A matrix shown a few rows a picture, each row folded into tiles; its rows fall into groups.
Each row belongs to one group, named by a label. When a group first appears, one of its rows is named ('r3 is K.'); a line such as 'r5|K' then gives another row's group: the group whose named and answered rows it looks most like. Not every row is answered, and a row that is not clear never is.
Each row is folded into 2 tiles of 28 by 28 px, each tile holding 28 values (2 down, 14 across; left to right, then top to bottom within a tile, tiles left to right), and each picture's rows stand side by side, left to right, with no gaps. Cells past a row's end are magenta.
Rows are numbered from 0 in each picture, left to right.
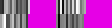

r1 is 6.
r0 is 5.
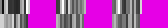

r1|5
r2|5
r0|5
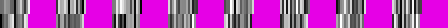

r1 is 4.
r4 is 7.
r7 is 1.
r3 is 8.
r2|1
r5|6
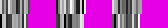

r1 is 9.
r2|6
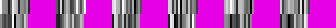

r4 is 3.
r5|1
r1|6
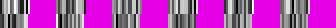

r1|8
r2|8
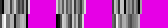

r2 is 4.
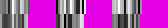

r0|8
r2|3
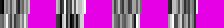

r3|5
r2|8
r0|9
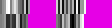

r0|3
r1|6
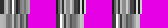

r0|5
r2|9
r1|9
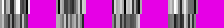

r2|4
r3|3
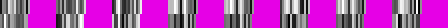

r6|3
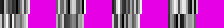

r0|5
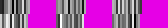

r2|1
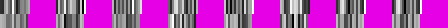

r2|6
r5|1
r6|5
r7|5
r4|6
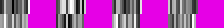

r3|8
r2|5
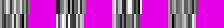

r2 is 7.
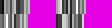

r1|6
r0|9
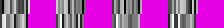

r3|9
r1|3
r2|4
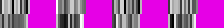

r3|4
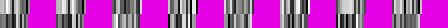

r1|3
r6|1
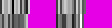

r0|4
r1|1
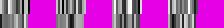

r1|6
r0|1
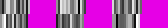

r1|1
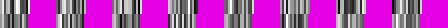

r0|7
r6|5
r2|7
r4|5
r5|6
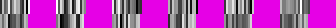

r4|4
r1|8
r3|1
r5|1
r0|7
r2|8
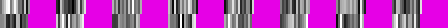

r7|5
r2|6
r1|5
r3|8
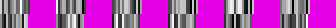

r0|8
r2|9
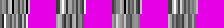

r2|4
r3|5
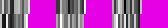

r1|5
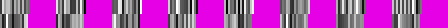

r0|4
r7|6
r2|7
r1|1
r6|8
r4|6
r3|1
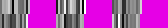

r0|3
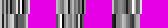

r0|6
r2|6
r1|3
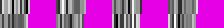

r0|4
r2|8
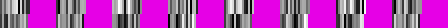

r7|9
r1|9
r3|1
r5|6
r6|9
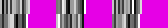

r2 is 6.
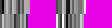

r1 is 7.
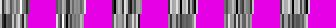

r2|9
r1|7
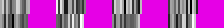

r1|8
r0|7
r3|1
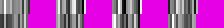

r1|7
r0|1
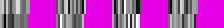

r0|7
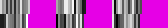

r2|8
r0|6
